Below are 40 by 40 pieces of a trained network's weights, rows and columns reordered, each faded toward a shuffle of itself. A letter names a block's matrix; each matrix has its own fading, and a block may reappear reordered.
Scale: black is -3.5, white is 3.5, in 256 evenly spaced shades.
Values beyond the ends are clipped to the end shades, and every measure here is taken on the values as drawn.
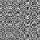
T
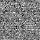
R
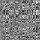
T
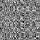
T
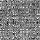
R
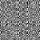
T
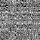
R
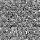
R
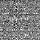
R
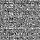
R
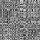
T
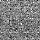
R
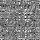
R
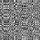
T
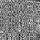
T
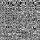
R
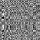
T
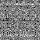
R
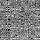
R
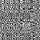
T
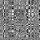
T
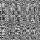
T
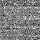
R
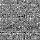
R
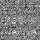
R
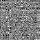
R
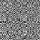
T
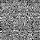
R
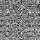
R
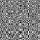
T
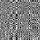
T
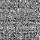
R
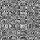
T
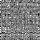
R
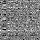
R
